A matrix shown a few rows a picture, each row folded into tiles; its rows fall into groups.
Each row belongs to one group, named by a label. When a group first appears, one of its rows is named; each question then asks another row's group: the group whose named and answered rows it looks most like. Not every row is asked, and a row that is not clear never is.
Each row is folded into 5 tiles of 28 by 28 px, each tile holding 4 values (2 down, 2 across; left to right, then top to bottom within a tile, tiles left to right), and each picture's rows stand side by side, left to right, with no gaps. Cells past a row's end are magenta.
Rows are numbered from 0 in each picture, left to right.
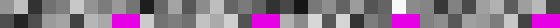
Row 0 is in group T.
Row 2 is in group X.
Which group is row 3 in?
X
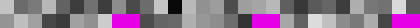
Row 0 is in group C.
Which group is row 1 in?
T
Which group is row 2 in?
X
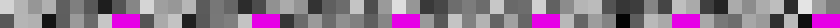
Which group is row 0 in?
C
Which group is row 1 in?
C
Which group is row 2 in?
T
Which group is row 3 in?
X
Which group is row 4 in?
C
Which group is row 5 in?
X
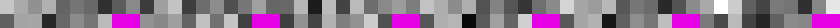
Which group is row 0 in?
C
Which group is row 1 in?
X
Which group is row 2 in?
T
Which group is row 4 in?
C
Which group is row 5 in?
C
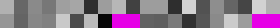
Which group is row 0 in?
X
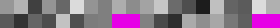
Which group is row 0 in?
T
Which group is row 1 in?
T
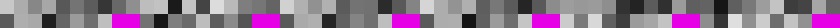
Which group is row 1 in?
T
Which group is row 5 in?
X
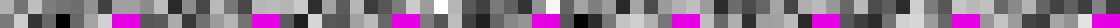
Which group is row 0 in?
C
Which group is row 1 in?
T
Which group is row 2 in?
T
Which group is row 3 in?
C
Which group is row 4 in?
T
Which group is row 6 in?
T
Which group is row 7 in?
C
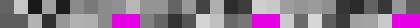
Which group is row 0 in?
T
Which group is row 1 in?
T
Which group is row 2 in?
C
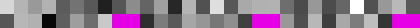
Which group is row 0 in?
C
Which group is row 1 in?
T
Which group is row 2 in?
X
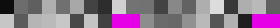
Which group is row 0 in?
X
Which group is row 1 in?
X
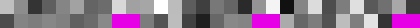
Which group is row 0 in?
T
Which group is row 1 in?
C
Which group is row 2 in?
X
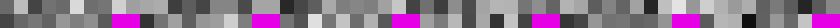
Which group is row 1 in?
T
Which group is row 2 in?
X
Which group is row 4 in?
T
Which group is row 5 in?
C
